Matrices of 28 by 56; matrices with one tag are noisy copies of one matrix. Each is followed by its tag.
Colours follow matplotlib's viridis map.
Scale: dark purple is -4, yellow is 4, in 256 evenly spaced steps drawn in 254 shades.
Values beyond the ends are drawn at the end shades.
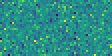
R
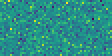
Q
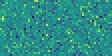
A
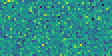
Q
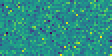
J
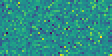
J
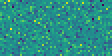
Q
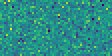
Q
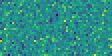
R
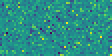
J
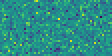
A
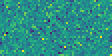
J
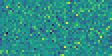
J
